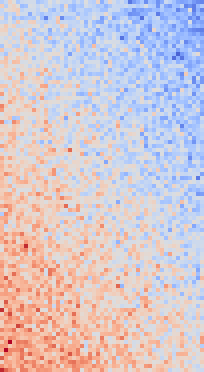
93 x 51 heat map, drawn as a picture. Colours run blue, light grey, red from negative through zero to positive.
Slope: up to the bottom left. Odd rows or columns: none. Mirror symmetry: none. Ninth with the lowest average: top right. Histogram: bell-shaped. Average level on the scale: 50%. Grain: fine.
